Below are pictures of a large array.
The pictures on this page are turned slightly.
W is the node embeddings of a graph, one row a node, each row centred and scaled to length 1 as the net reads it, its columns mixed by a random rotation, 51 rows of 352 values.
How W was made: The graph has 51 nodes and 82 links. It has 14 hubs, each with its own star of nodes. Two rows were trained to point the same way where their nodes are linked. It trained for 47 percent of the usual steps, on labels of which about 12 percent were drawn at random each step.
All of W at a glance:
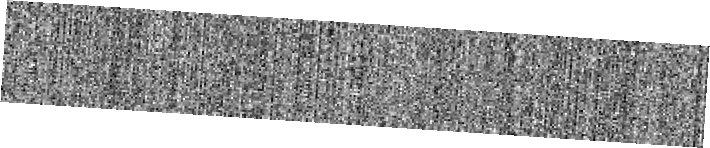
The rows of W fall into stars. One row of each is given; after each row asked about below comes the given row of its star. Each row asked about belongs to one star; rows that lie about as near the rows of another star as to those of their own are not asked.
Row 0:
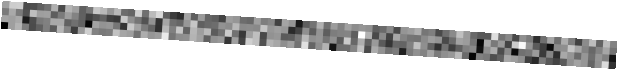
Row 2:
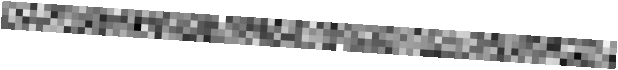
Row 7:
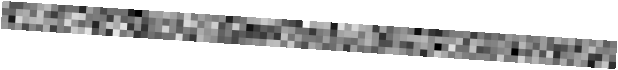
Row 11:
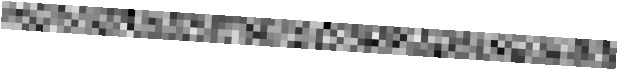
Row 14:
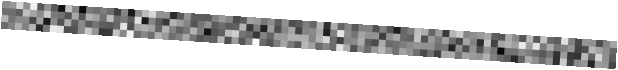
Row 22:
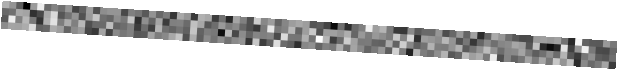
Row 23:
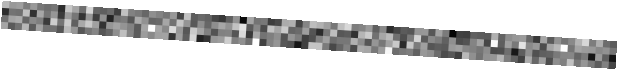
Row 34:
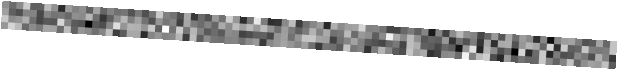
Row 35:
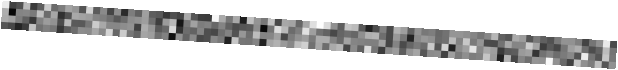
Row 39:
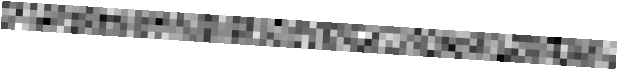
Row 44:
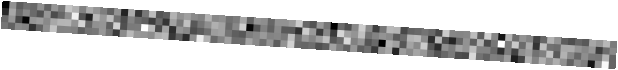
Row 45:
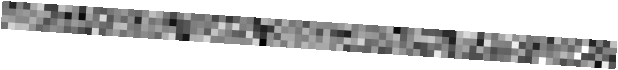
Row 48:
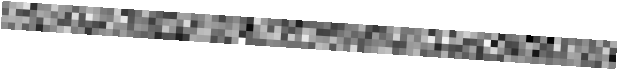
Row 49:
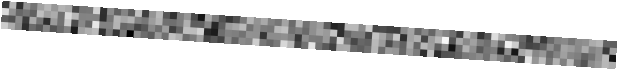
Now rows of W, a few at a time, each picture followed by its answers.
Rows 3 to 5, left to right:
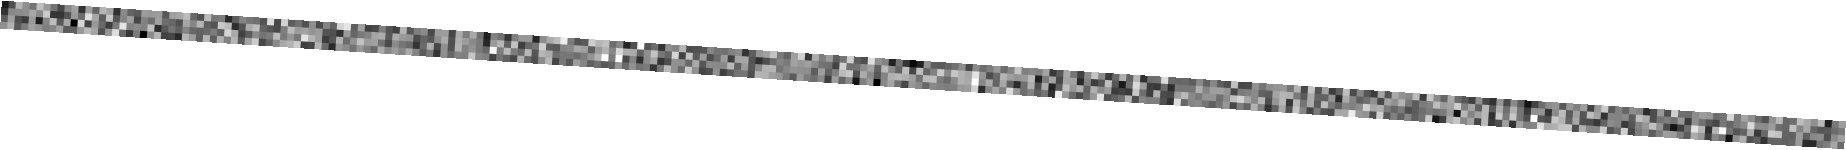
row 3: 35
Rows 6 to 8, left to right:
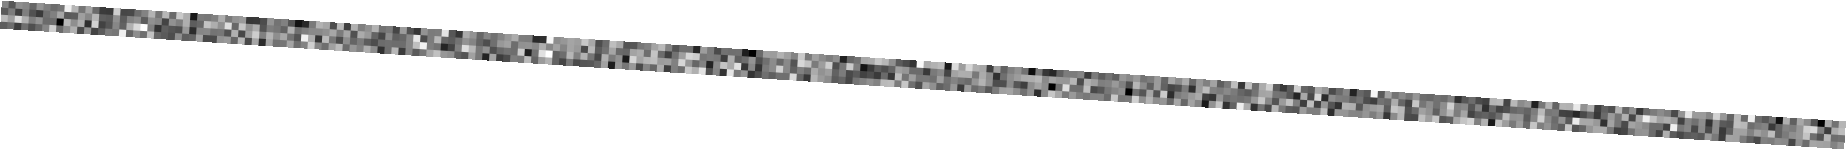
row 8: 45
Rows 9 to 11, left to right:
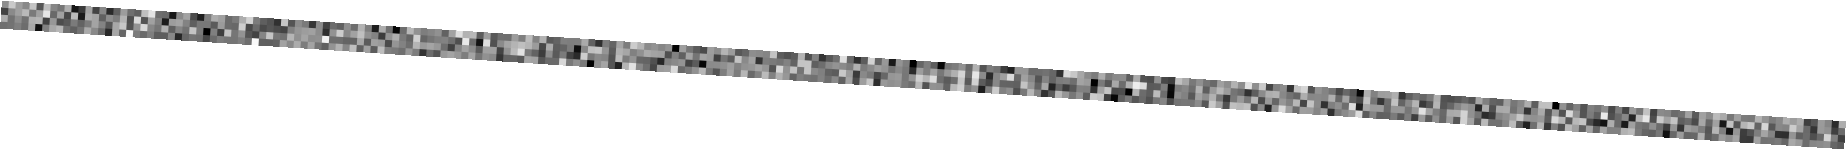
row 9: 14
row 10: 0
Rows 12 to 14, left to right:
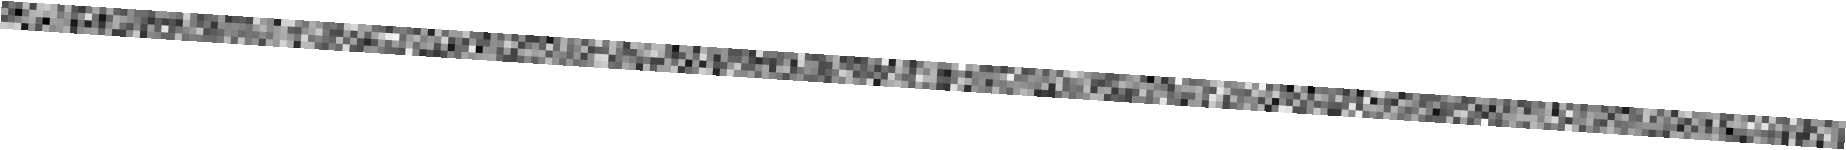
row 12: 49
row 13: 35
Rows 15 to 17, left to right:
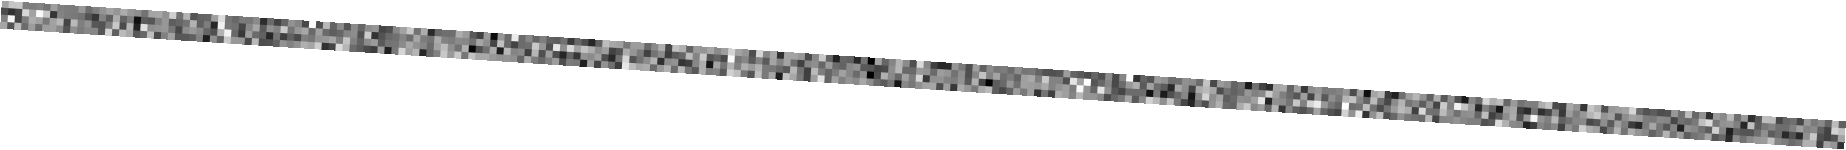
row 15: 2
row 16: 22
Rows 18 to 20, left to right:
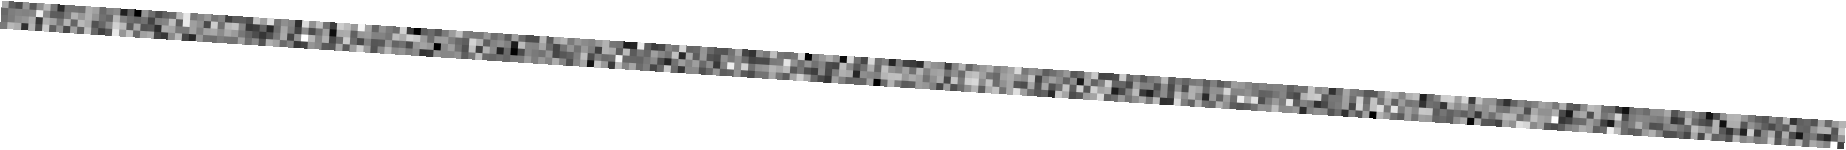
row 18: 7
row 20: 34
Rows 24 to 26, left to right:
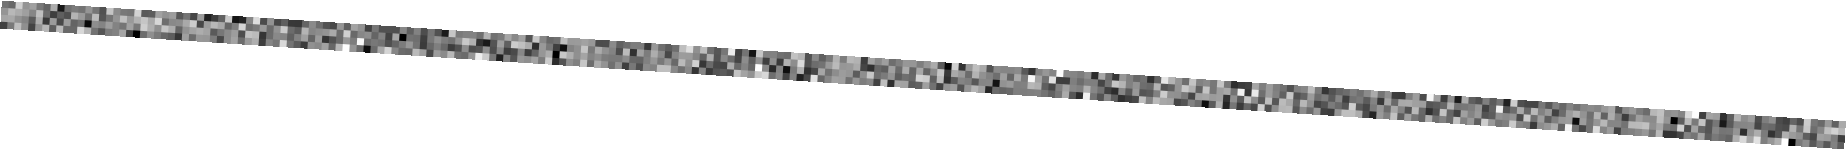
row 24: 0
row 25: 44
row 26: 2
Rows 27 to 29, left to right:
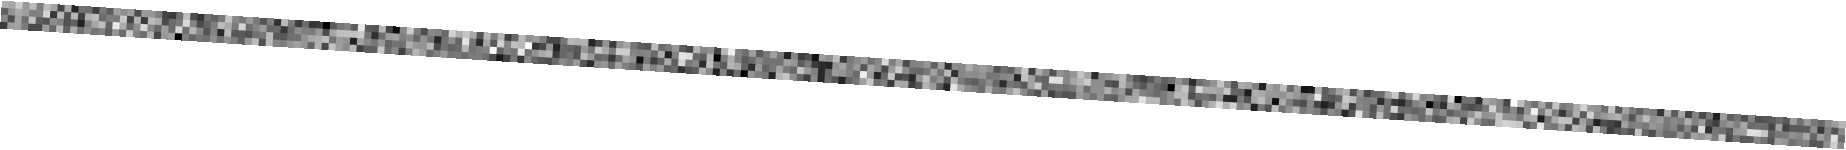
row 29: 49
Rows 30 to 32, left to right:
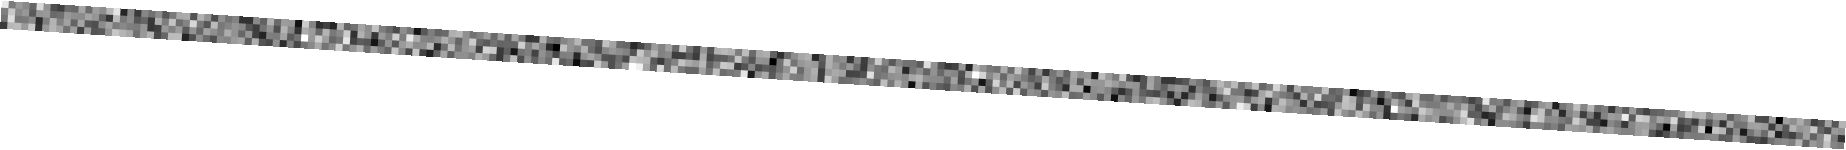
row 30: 22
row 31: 39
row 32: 48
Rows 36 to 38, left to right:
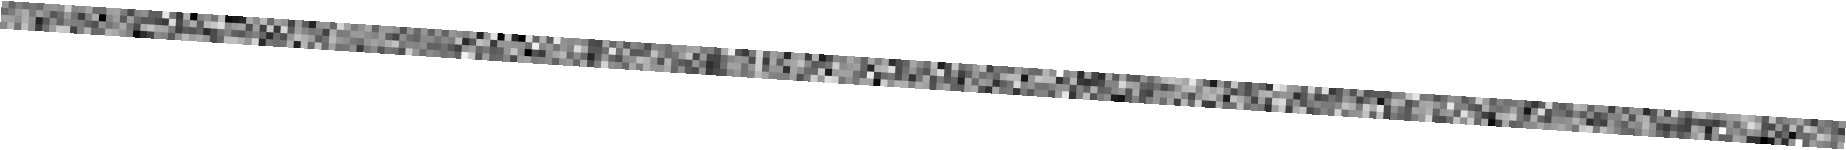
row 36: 23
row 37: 44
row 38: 48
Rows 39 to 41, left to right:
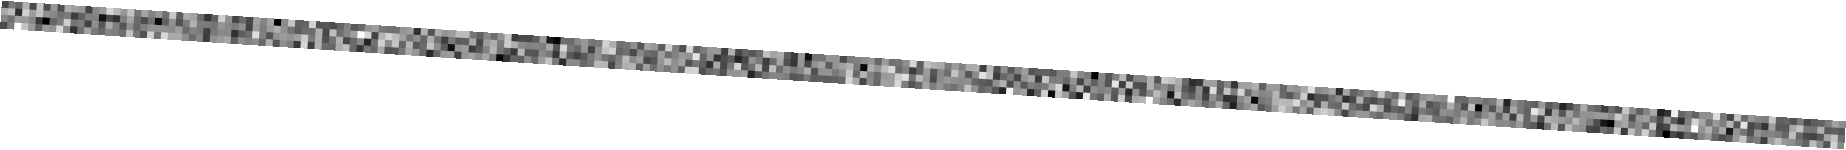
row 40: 11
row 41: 2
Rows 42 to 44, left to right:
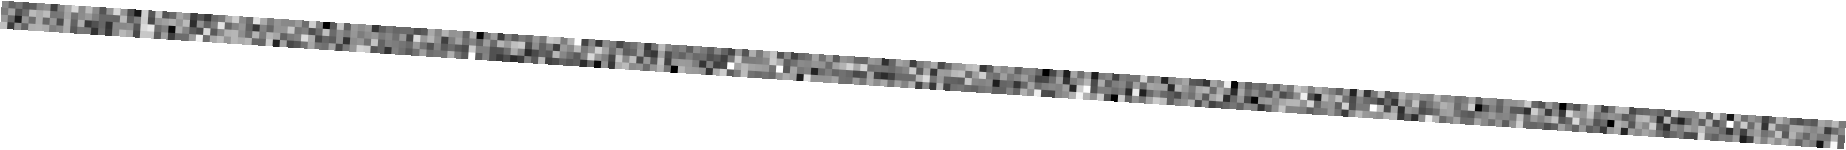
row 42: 44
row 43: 34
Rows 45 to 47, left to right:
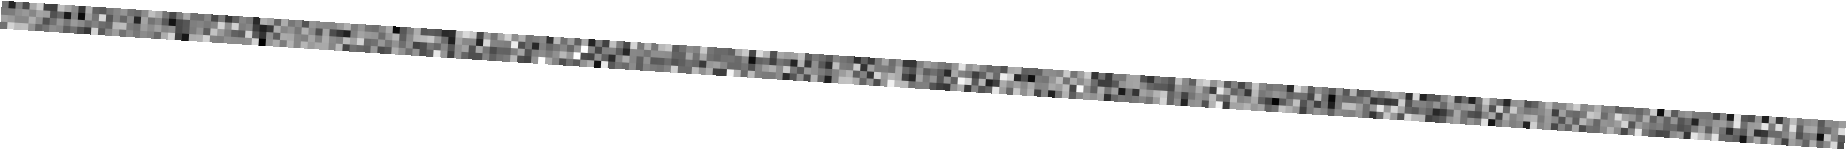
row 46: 35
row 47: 23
